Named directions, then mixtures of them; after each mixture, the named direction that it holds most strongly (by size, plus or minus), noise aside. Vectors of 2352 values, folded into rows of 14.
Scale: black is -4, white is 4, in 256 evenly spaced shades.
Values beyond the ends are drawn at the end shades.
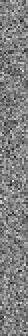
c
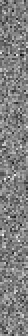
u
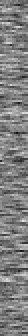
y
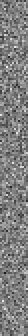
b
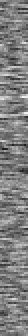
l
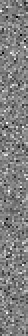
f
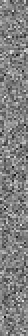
c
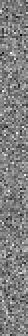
f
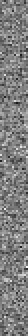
u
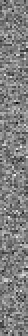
u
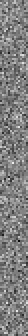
u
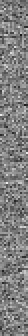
b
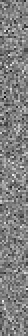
b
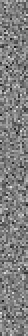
b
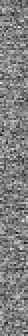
c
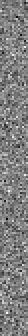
f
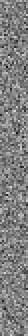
b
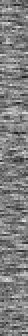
y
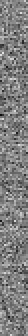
b
